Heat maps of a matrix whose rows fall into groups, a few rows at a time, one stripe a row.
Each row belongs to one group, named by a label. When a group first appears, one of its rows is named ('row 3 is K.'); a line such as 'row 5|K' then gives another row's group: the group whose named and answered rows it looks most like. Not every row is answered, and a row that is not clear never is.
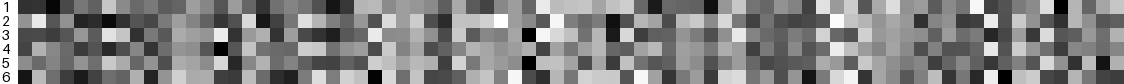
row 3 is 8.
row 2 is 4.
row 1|8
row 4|4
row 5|8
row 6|4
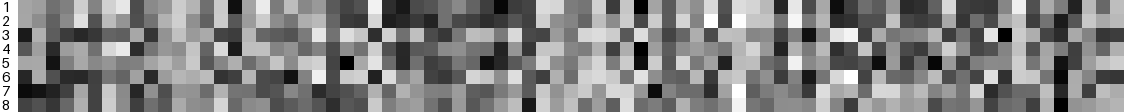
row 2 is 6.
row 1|6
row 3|4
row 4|6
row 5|6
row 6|4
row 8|8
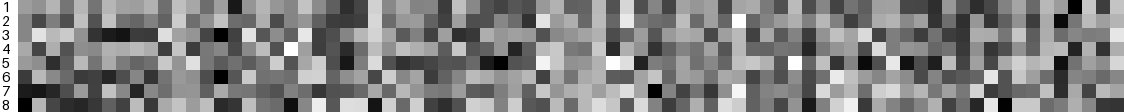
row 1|6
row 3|4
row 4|8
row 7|8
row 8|4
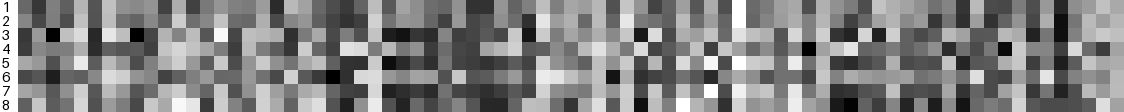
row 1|8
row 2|8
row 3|6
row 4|4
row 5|6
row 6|8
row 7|6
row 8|6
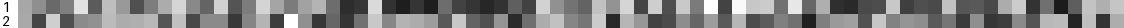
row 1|6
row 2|8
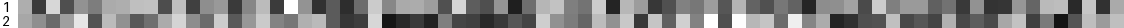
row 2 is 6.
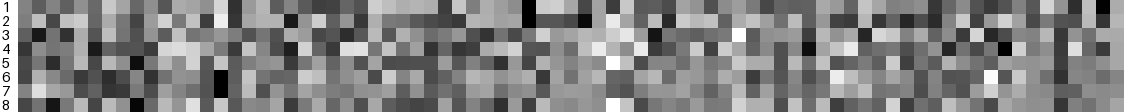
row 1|8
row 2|6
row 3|8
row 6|4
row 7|4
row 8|6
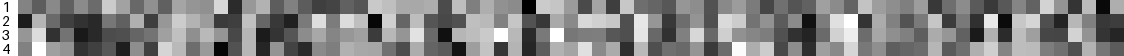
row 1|8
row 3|4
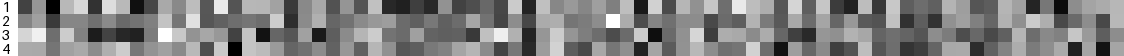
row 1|6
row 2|6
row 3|4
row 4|6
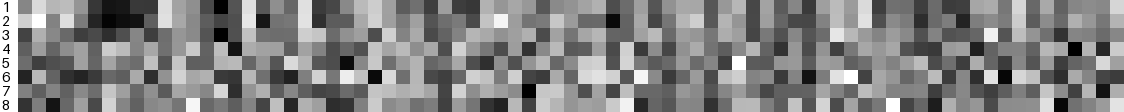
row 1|4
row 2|4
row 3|4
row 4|6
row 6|4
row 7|8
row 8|6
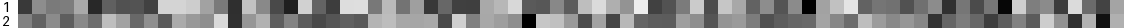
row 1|4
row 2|8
